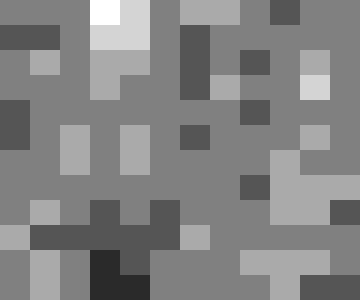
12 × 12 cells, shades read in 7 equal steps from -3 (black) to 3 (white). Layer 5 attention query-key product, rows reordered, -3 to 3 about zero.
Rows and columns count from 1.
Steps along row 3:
up down up same down down up down up up down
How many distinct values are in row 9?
3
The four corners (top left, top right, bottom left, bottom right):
0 0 0 -1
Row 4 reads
0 0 0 1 0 0 -1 1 0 0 2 0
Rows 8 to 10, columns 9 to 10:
-1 1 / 0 1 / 0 0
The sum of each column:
-2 2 1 1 3 -2 -2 2 -2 4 6 -1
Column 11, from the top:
0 0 1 2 0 1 0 1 1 0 1 -1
